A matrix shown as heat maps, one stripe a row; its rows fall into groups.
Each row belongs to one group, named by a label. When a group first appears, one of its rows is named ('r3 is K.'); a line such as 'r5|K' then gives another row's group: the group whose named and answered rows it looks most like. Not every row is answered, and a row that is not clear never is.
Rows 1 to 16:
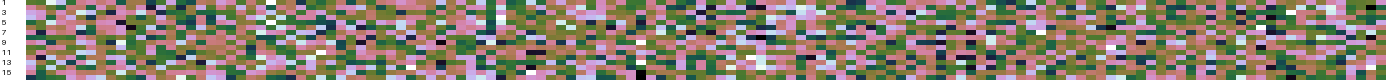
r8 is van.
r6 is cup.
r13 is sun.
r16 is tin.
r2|van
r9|sun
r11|tin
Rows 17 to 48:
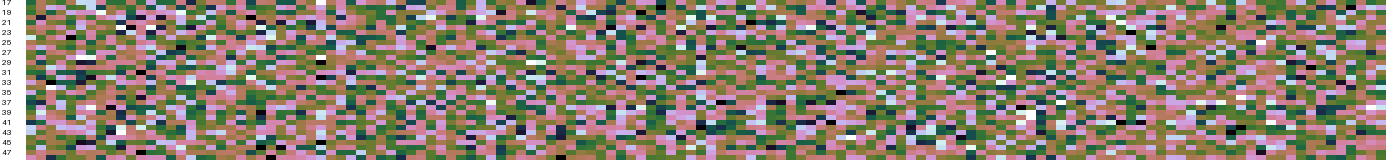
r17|tin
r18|sun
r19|tin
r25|cup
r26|cup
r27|van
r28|tin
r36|tin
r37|van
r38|sun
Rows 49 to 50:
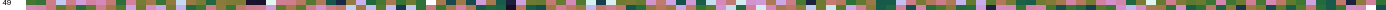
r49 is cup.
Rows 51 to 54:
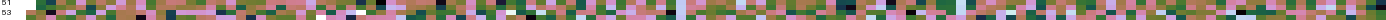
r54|tin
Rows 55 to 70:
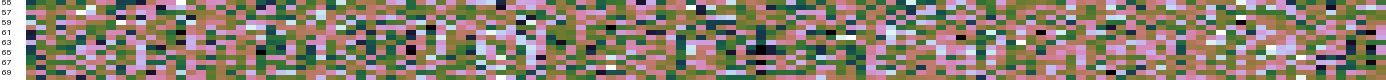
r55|tin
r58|tin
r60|cup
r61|van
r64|van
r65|van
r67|van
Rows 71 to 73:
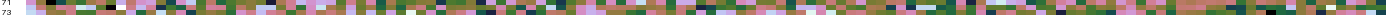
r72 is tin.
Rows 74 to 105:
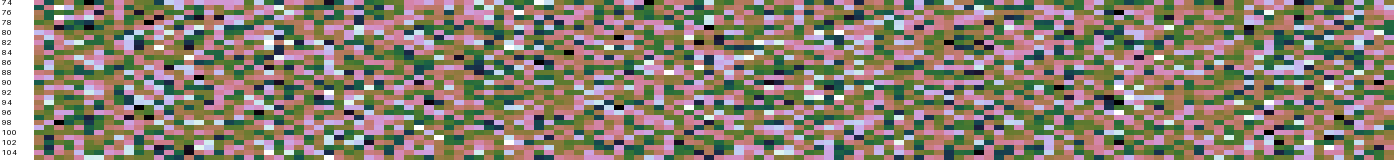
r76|cup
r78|tin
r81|cup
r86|tin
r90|van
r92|tin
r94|cup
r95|cup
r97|tin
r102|cup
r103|van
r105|tin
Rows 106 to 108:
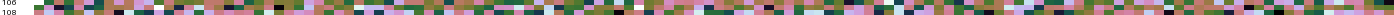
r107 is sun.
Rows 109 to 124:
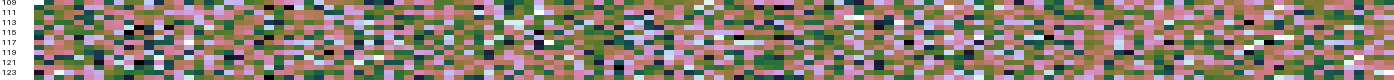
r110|van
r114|cup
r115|tin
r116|van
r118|tin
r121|cup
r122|cup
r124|van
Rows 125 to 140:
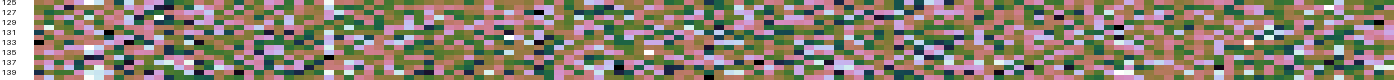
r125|tin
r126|van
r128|cup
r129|van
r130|cup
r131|van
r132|cup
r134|tin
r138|sun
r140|tin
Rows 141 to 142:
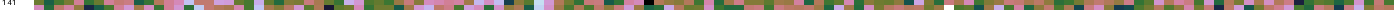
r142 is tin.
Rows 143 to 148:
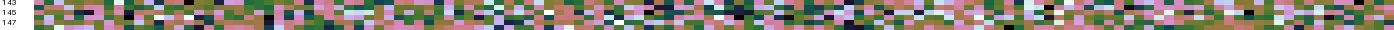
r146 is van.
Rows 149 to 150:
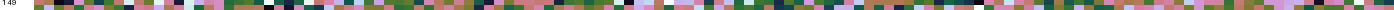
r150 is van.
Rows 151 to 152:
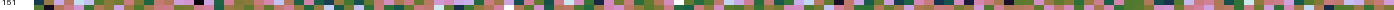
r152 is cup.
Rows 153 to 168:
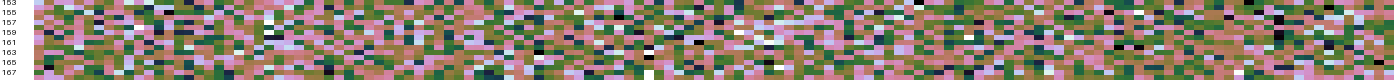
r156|cup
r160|sun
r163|tin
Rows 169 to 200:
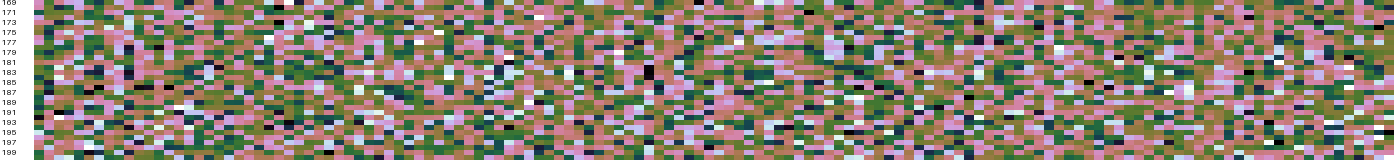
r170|sun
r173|sun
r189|tin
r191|sun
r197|cup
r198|tin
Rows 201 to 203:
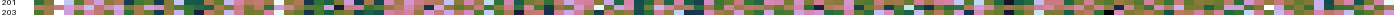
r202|cup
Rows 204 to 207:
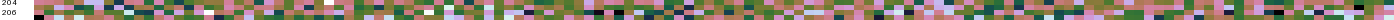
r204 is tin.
